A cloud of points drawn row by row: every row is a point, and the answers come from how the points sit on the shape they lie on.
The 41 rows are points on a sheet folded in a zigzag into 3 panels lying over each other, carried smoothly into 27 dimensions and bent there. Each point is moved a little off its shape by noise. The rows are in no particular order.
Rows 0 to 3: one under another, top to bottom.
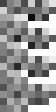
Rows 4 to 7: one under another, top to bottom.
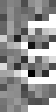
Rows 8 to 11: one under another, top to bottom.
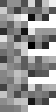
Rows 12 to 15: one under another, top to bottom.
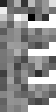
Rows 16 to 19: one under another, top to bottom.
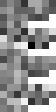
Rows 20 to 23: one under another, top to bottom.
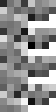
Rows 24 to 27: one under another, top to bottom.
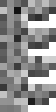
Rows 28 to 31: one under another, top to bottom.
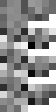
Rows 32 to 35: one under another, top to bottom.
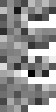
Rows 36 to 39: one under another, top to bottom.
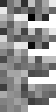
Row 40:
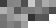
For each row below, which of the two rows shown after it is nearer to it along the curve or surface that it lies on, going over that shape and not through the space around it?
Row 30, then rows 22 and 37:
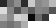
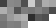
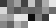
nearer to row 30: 22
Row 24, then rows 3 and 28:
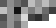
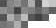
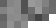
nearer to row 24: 28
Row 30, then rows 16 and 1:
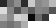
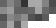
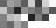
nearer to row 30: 1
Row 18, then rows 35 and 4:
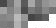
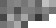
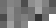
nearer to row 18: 35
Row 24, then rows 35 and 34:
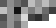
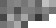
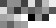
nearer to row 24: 34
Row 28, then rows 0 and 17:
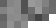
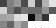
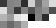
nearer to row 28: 17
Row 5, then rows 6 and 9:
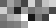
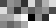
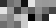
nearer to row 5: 6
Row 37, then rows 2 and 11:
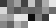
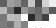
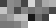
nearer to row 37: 2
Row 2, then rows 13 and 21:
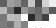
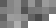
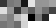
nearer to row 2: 13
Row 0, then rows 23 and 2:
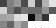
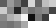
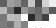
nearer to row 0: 2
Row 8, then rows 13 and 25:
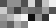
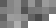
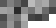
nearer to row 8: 13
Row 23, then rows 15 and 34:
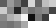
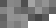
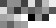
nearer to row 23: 34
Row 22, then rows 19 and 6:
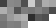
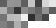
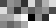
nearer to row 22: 6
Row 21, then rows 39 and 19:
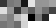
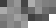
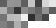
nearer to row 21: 39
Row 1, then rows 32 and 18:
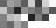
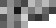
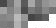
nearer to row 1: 18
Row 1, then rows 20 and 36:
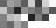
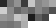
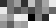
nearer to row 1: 36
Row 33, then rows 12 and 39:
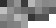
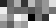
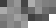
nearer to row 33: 39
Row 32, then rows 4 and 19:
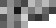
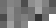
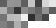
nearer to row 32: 4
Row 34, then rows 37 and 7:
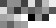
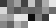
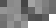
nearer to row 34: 37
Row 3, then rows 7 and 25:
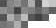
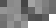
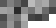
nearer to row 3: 7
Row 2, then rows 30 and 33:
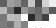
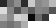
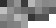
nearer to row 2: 30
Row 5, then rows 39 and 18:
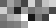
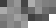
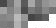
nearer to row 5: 39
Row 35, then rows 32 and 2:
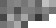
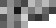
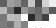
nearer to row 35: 2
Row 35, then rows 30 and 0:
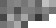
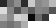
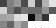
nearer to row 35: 0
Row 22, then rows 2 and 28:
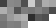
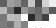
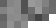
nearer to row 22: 28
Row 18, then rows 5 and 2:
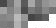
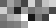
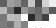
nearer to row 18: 2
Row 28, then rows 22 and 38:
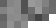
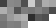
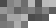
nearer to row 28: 22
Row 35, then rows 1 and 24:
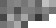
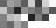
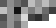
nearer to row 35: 1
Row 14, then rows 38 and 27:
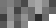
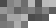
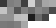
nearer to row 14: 27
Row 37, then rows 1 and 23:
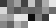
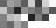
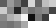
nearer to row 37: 1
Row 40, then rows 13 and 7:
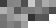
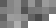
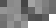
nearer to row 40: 7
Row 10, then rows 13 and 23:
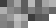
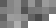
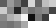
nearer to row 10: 13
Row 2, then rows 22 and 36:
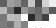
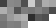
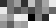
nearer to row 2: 36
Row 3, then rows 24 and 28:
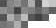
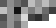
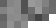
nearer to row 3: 28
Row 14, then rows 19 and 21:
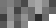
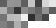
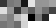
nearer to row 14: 21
